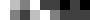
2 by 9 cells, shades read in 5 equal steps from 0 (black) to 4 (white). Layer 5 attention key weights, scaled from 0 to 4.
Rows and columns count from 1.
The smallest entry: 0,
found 2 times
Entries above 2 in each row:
3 3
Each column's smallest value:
4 2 1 3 1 1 0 1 0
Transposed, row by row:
4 4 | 3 2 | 2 1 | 4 3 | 1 4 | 1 2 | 0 1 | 1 1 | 0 1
